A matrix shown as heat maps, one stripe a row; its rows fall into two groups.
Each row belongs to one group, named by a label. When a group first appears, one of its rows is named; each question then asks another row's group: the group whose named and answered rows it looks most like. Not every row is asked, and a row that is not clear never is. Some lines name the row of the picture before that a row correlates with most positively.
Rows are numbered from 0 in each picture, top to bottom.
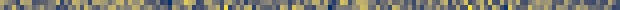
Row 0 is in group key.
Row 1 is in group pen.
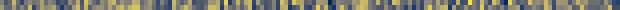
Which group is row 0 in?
pen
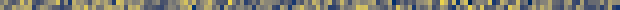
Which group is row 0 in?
key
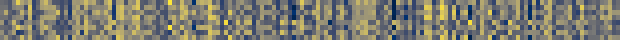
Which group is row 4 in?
pen
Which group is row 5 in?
key
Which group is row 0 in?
key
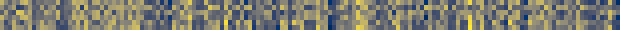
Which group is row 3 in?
key
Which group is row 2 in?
key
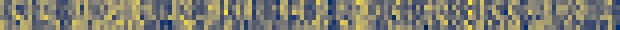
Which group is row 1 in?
pen
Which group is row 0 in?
pen
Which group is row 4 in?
key
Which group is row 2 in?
pen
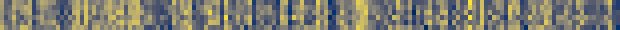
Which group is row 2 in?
key
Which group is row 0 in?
pen
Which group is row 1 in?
key
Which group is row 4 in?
pen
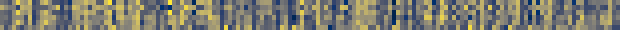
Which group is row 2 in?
key
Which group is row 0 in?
key
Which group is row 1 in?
key
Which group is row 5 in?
pen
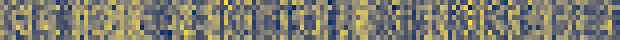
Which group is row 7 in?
pen
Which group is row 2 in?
key
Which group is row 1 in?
key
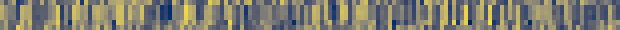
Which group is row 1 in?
key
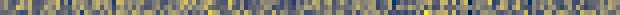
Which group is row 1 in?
key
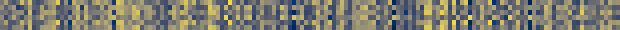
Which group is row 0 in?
key
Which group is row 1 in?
pen
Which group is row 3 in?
pen
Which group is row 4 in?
key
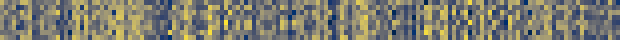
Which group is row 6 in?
key
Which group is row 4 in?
pen
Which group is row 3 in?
key
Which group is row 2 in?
key
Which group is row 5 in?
pen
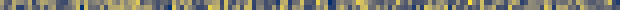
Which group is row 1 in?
pen
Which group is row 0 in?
pen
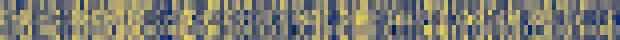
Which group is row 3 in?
key
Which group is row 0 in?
pen
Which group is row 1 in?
pen
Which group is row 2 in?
key
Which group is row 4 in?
key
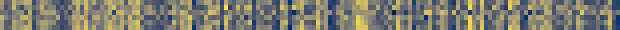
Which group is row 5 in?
key
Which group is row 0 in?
key
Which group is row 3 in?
key
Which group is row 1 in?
pen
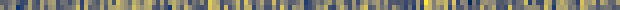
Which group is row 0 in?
pen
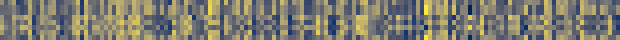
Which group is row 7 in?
pen
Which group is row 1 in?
pen
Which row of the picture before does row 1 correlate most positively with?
0
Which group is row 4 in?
pen
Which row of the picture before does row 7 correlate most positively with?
0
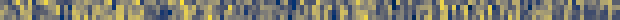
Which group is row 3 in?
key
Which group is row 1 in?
key
